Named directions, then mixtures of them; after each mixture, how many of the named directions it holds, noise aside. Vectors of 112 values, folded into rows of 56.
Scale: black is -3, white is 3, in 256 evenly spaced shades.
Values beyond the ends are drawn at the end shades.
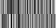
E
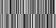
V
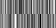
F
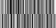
three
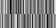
three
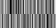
three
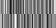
three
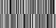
one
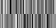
two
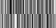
three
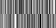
one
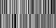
three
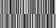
one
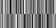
two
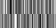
three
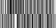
three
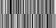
three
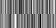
one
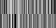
two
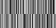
one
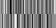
three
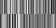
two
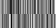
two
